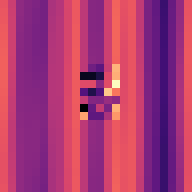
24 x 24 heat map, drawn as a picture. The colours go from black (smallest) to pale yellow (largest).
Roughest part: centre. Odd patch: rougher, in the centre. Stripes: upright, repeating 3 times. Grain: streaks running down. Slope: none.
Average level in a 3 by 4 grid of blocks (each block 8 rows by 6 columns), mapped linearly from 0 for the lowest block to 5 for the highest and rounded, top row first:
2 4 5 0
2 3 5 0
2 4 5 0
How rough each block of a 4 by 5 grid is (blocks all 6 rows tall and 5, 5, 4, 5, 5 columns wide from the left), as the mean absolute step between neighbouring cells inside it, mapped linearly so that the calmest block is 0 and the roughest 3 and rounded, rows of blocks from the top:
0 0 0 0 1
0 0 3 1 1
0 0 2 1 1
0 0 0 0 1
